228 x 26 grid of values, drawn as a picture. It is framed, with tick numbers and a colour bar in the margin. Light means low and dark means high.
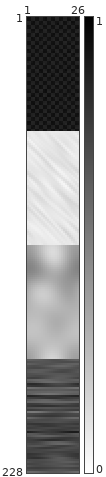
It is made of 4 by 1 panels. Panel 1,1: very high, checkered, faint in contrast. Panel 2,1: very low, slanting down to the right, faint in contrast. Panel 3,1: low, smooth. Panel 4,1: high, streaked across.
